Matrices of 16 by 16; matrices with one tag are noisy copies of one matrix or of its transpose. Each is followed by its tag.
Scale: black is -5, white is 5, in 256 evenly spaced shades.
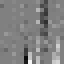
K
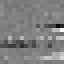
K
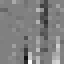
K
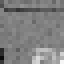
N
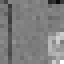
N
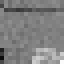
N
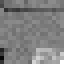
N
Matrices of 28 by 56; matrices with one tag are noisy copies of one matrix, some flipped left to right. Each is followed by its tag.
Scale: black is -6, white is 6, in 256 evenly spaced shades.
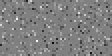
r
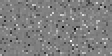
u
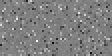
r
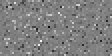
u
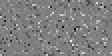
u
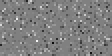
r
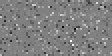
u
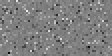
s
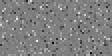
r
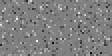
r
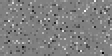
s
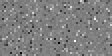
r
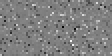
u
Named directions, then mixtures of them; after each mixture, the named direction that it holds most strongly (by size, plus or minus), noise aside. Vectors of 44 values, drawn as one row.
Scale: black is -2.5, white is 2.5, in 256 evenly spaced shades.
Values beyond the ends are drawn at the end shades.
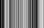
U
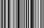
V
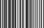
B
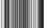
U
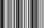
U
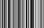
V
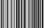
B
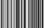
B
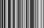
V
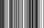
U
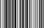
B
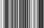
U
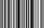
V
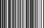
B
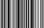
V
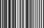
B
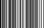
B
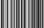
B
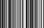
B
